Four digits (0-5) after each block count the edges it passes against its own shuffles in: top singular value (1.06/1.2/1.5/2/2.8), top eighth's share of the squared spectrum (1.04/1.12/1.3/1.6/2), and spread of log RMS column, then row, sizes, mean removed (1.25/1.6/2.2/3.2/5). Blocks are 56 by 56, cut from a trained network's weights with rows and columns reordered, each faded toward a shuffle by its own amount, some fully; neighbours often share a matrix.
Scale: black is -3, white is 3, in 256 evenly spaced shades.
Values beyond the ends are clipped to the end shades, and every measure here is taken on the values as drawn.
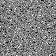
0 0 0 0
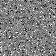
0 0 0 0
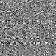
3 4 1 3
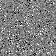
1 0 0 0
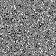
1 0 0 0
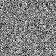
3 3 0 0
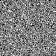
2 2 0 1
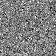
0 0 0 0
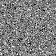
0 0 0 0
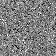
0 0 0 0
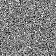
0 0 0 0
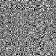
3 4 1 3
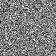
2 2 0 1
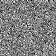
2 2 0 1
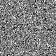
0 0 0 0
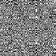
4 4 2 2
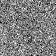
0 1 0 0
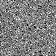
1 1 0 0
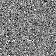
0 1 0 0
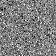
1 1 0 0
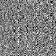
3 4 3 1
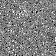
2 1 0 0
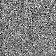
1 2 0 1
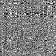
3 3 0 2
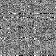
3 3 0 3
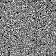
2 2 0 0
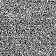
0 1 0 1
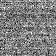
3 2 0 0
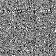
2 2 0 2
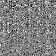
2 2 0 2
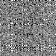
3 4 1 3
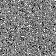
1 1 0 0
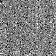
2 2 0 1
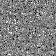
1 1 0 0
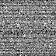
3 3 1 0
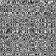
4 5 2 3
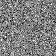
1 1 0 0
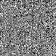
3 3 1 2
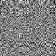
4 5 2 3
